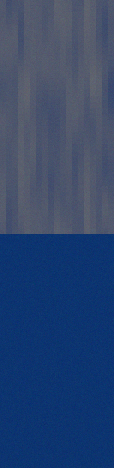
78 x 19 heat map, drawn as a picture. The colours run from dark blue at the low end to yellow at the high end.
The table splits into 2 rows of 1 panel. Panel 1,1: low, streaked downward, faint in contrast. Panel 2,1: very low, flat.
